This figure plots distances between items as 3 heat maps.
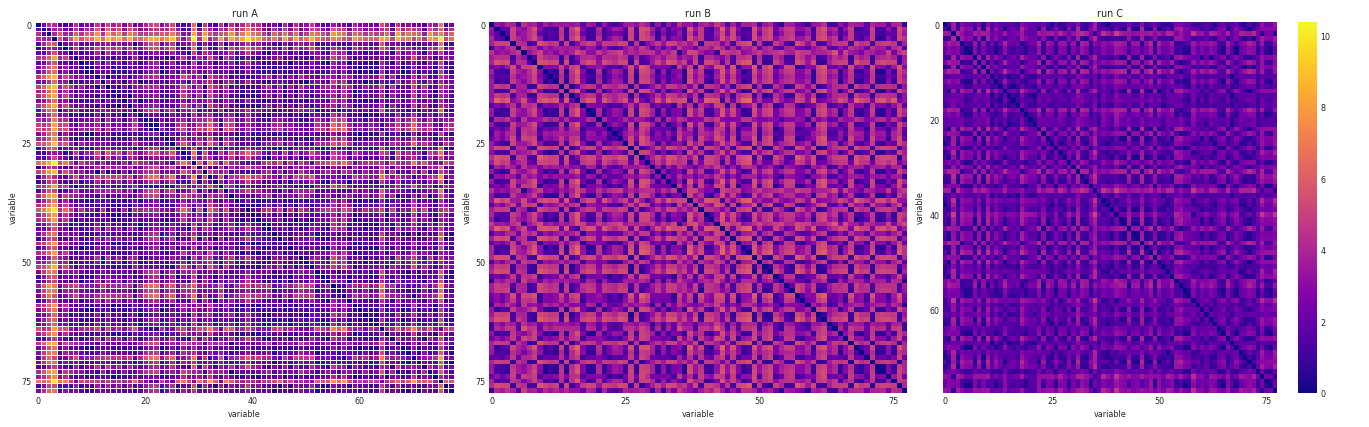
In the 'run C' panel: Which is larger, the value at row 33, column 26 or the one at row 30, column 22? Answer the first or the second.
the first
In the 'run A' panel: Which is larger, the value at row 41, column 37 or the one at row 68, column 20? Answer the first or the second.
the second
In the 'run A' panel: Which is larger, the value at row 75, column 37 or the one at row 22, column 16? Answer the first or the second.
the first
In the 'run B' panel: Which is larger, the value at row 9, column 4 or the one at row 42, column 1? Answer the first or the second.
the first
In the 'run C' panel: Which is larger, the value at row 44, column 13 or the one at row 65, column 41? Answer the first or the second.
the second
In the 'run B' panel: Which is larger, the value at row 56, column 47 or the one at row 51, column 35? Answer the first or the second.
the first
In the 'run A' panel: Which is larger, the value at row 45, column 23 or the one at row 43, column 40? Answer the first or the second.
the second
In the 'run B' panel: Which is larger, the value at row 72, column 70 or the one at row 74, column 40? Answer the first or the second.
the second
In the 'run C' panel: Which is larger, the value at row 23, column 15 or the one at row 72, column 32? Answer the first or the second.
the first
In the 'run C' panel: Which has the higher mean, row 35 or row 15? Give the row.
35
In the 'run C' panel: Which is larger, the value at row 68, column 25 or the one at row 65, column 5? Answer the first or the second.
the first
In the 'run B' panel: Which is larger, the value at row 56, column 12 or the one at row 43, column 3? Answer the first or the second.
the second
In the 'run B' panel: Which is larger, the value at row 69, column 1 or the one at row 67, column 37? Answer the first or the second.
the second
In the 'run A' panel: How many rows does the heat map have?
78
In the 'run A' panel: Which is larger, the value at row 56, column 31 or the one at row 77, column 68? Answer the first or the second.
the first
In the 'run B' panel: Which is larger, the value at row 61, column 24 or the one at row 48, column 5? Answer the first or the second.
the first
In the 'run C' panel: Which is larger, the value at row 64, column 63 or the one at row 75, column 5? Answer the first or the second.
the first
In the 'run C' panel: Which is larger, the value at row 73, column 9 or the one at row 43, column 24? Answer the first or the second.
the second
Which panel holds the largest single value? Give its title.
run A
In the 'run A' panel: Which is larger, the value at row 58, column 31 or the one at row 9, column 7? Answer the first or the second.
the first
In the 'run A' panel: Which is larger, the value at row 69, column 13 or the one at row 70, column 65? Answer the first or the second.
the second
